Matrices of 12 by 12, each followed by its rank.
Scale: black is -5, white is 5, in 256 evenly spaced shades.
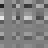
one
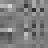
two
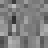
two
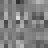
two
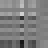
one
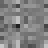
two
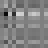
one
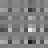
one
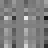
one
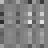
one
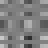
one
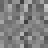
two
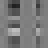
one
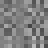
two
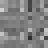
two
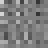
two
